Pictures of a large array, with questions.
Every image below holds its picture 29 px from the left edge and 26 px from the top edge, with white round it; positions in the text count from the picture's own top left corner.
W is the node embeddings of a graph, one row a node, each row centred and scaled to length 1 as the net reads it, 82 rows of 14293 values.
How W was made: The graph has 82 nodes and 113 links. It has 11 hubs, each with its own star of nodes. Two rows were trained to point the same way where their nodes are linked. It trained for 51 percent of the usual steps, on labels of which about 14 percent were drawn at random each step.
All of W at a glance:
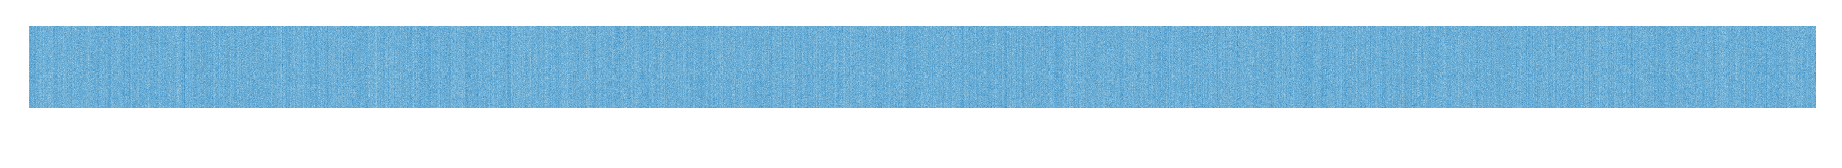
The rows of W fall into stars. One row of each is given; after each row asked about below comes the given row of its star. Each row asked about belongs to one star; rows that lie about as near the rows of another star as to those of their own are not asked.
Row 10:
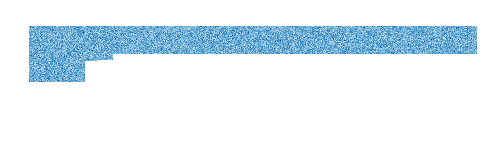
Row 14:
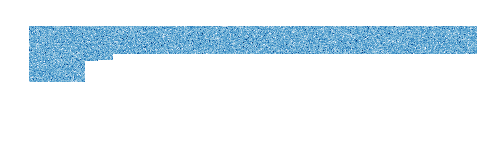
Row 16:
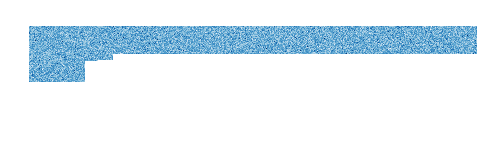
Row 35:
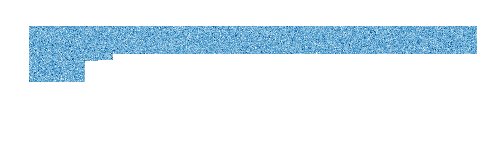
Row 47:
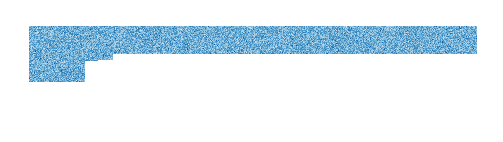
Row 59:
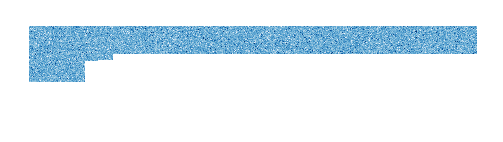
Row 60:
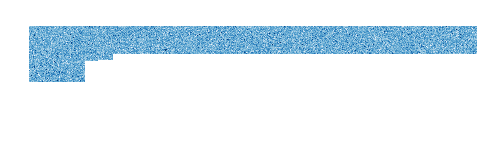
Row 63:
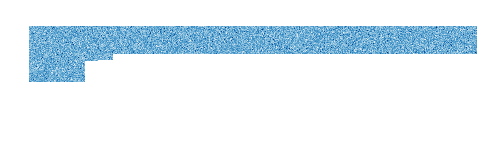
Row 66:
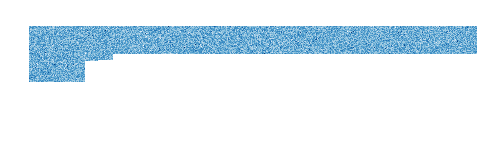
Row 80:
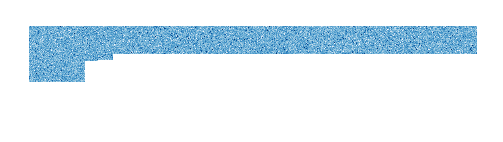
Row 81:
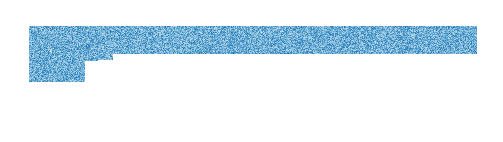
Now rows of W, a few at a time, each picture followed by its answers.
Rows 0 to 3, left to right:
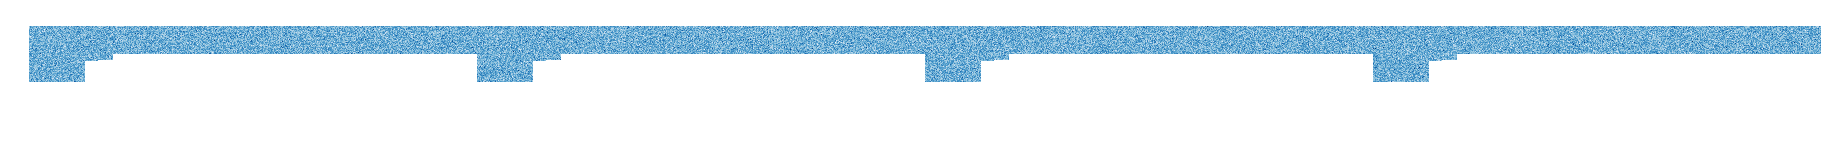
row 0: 10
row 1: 35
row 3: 10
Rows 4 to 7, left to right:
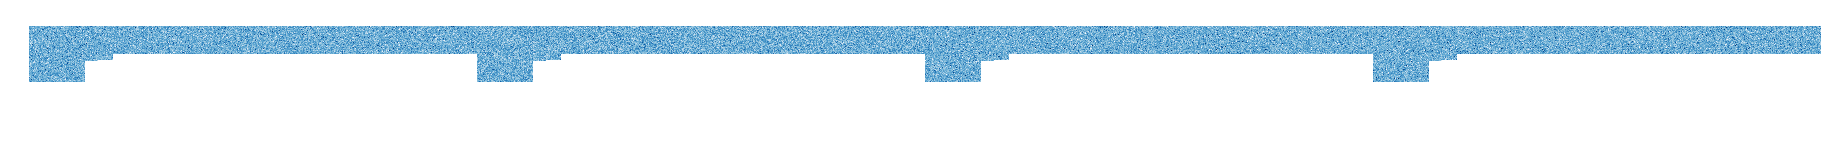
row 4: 59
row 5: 60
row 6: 47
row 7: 16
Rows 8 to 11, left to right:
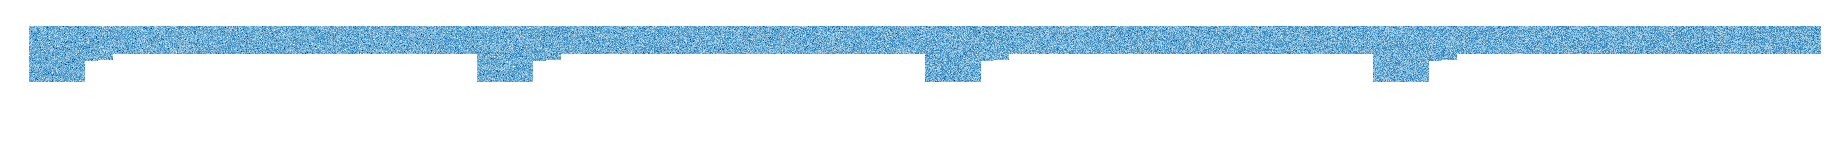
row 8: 81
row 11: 35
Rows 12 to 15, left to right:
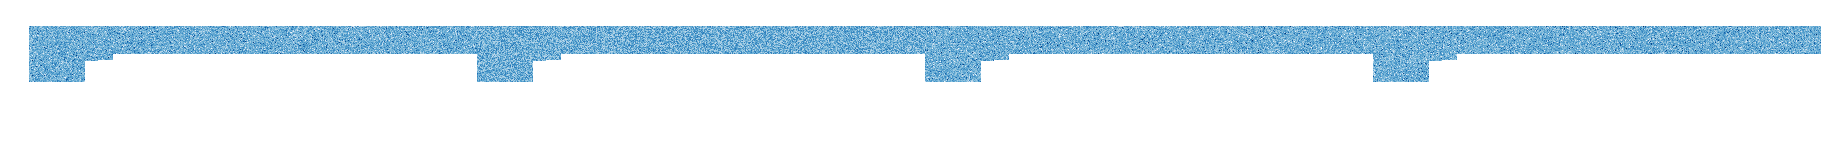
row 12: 16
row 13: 59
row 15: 47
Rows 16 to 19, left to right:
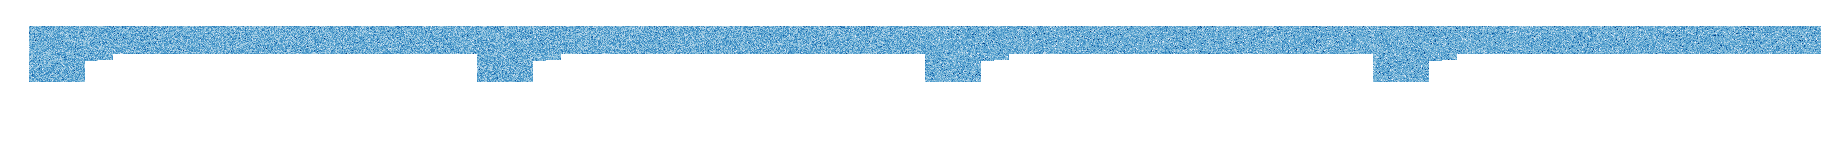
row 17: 63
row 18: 80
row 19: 35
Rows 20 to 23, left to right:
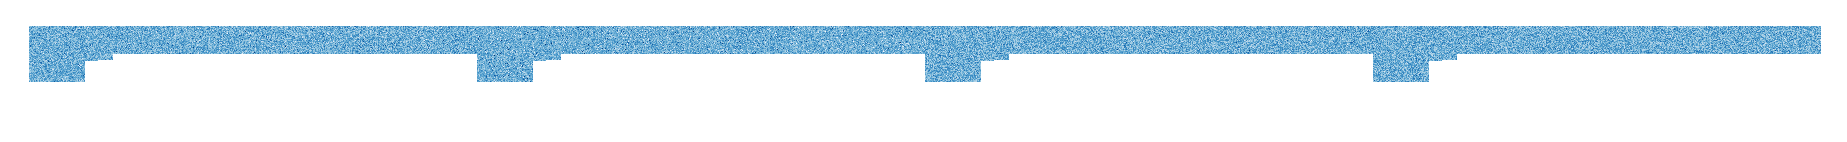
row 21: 47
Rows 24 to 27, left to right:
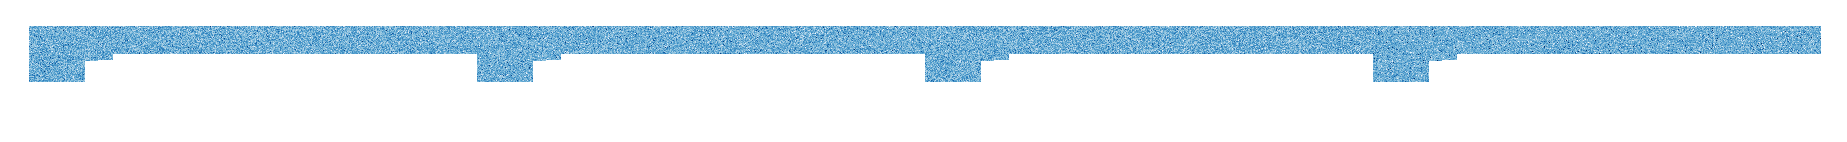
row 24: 35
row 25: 59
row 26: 14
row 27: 60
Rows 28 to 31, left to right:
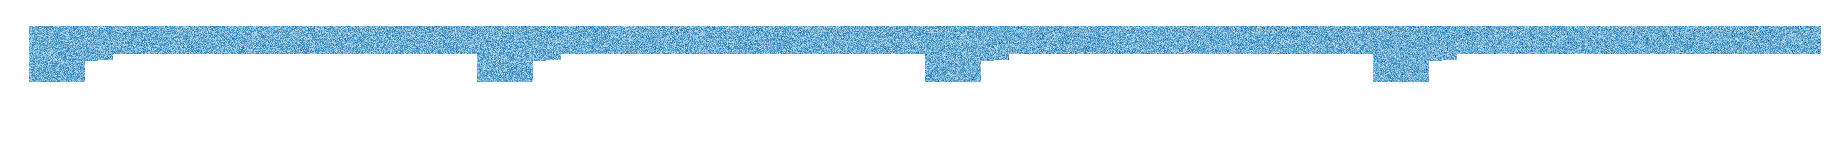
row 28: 16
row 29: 47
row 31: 60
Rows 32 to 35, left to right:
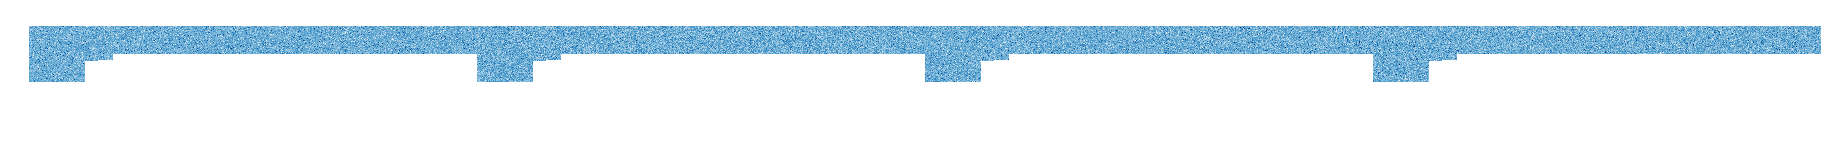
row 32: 81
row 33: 16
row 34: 10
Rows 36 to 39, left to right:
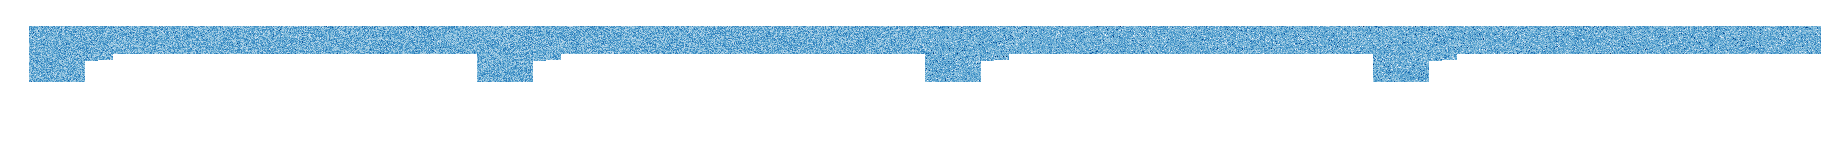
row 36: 14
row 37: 60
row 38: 14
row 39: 81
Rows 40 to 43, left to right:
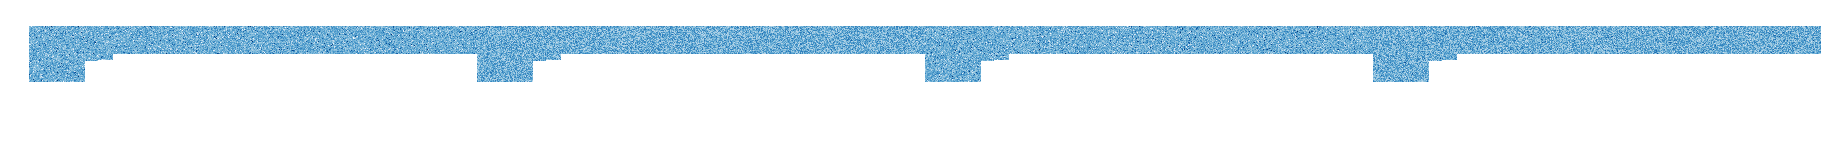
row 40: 47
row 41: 35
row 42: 66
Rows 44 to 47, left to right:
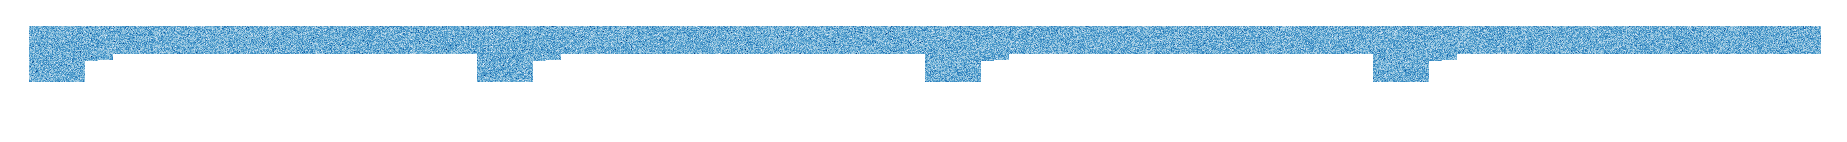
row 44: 81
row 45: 10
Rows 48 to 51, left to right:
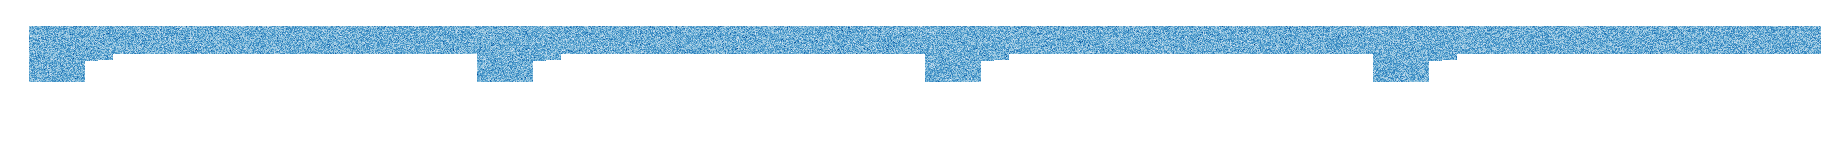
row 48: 16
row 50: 14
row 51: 14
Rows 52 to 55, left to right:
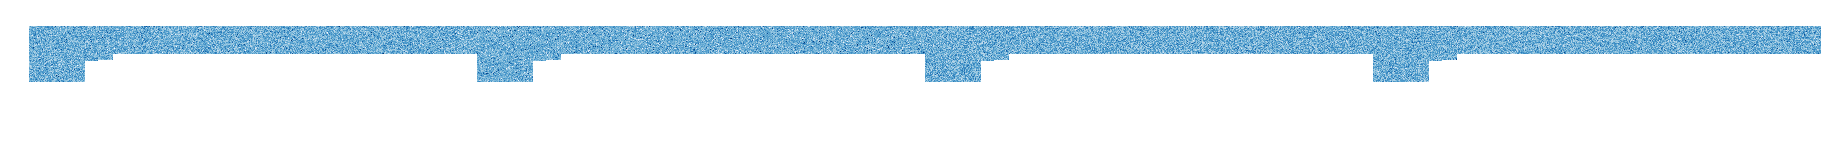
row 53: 60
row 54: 66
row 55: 63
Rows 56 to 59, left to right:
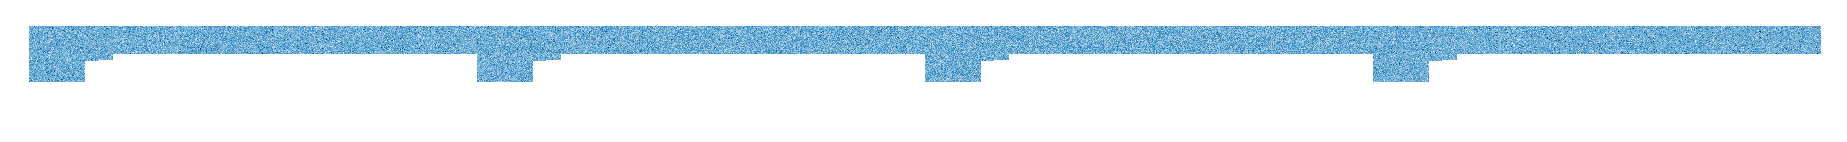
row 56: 80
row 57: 63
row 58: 60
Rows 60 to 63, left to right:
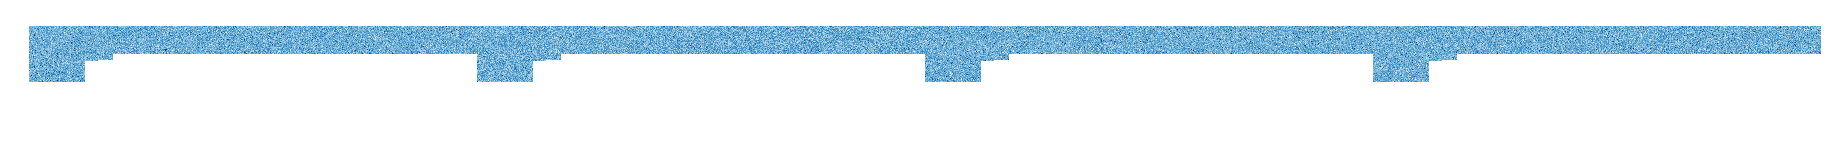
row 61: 80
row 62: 59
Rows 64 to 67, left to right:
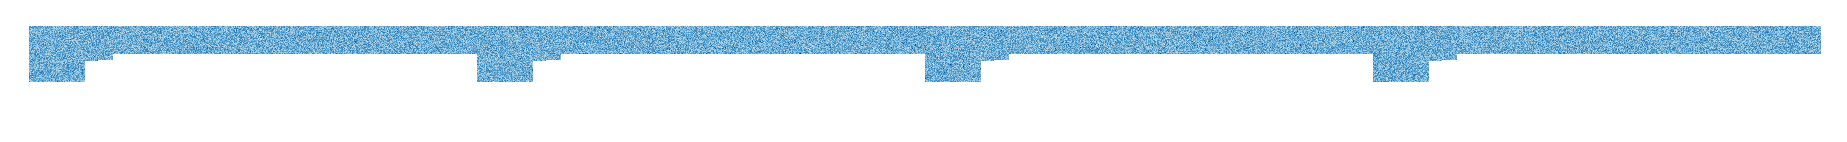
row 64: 66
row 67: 10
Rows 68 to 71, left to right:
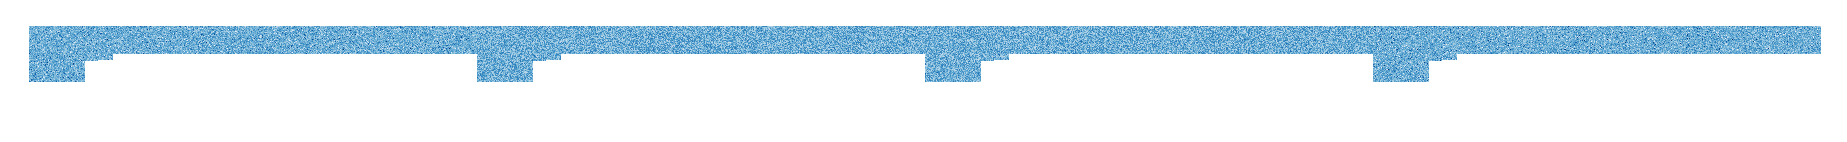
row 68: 80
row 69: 80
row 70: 63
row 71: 81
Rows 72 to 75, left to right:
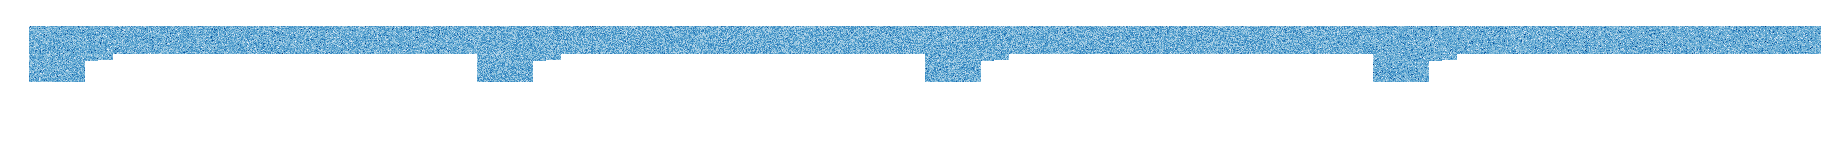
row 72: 59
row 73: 16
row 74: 66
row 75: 16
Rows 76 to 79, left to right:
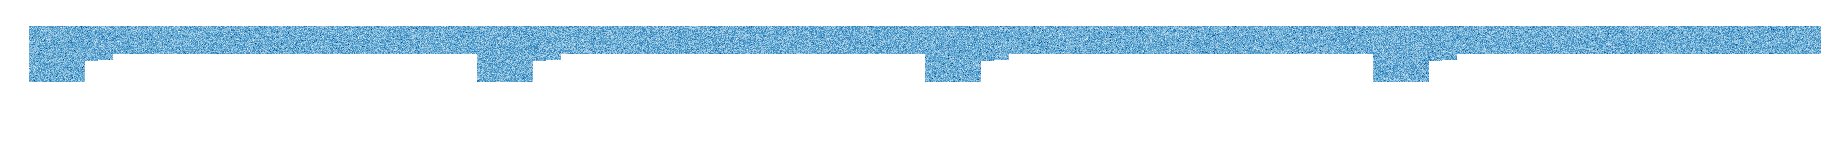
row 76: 35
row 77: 81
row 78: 35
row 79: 14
